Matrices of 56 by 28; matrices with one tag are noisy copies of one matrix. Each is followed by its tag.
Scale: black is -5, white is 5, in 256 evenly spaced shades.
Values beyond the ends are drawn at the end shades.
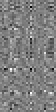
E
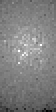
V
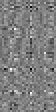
E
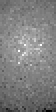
V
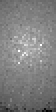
V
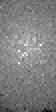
V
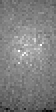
V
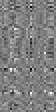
E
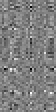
E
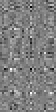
E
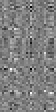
E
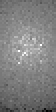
V
